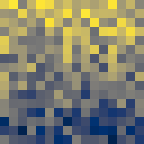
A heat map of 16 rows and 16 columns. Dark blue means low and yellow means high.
Values rise toward the top. No single row or column stands out from its neighbours. The grain is fine, like static. The ninth with the lowest average is the bottom right.
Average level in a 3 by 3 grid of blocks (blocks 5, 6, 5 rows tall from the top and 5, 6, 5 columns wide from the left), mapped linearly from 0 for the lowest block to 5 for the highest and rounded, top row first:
455 / 333 / 110
